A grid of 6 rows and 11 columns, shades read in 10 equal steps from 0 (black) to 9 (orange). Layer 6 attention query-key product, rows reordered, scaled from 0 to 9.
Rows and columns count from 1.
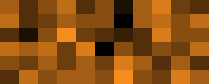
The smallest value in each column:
3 1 4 4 3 0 0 3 3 4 3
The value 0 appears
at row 2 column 7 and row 4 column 6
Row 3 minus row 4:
-4 -5 -2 5 -4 3 -3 0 3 1 -2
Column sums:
31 24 32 36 32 22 25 29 35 32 31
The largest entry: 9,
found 2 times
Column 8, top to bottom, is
6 6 3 3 6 5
